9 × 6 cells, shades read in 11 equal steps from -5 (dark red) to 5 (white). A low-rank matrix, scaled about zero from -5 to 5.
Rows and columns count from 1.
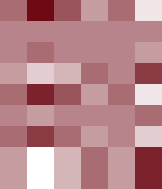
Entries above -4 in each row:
5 6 6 6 5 6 6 5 5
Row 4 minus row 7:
2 6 3 -2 0 -6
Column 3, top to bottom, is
-2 0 0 2 -2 0 -1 2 2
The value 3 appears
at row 4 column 2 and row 7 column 6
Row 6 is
0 1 0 0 0 -1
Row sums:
-4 0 0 2 -3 0 -1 4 4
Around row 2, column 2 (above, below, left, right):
-5 -1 0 0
